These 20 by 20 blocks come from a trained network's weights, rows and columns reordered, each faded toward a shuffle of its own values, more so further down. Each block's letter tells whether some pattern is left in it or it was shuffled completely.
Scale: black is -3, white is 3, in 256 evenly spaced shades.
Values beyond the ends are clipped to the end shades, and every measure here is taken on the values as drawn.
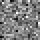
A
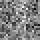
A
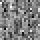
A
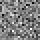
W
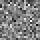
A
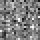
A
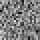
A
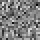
A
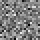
W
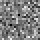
W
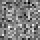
A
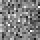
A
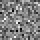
W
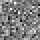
W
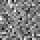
W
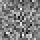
A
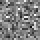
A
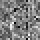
A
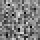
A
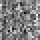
A
